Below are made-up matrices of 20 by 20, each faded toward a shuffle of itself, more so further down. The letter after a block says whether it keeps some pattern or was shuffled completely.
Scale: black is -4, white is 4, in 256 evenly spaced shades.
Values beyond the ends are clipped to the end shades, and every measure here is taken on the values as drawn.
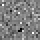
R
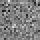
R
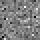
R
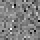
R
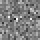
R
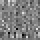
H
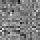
H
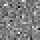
R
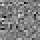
H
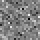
R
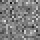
H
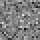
R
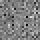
H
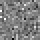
R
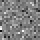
R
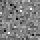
R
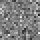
R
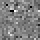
H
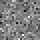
R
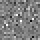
R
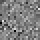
R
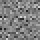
H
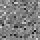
H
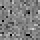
H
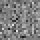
H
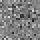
H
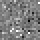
H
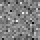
R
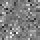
R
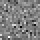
R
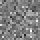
H
